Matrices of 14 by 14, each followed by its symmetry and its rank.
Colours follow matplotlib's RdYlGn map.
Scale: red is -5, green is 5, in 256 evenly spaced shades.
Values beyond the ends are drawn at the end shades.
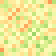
symmetric, full rank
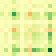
symmetric, rank two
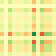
symmetric, rank one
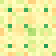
symmetric, rank three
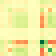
symmetric, rank two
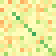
symmetric, full rank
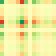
symmetric, rank one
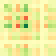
symmetric, rank two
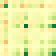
symmetric, rank two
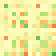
symmetric, rank three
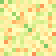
symmetric, full rank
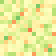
symmetric, full rank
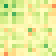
symmetric, rank three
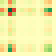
symmetric, rank one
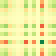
symmetric, rank one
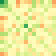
symmetric, rank three
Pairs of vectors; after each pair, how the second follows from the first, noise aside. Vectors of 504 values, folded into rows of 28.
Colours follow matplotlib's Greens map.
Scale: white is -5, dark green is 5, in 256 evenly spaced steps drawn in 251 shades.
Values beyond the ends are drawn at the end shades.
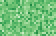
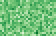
copied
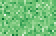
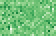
shuffled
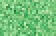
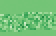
partly zeroed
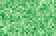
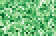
scaled up
